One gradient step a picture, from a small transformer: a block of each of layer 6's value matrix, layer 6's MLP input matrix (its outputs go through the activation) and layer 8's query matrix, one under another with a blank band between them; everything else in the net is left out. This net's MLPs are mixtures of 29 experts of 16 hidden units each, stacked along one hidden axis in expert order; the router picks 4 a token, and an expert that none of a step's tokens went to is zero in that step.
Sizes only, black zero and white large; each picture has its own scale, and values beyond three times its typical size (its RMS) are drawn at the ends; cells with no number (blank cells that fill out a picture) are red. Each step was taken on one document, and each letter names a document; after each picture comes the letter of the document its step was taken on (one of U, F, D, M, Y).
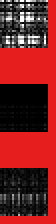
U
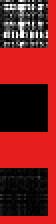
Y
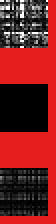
Y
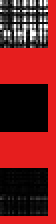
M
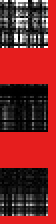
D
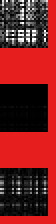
U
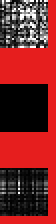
U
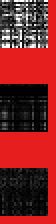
D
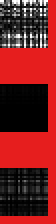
M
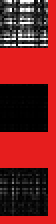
U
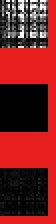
Y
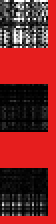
D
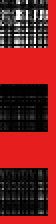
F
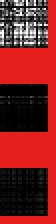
F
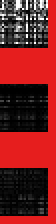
F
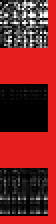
M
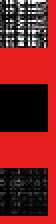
U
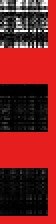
F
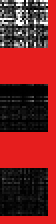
F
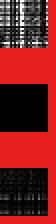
Y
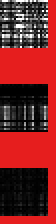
D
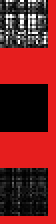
U
